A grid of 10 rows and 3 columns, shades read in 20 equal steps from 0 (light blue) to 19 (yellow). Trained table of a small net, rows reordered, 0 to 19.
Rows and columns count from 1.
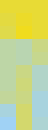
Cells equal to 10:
3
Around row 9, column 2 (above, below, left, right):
10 12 2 2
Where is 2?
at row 8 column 3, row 9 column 1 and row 9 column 3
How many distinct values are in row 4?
3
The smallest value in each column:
0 6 2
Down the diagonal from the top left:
17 18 17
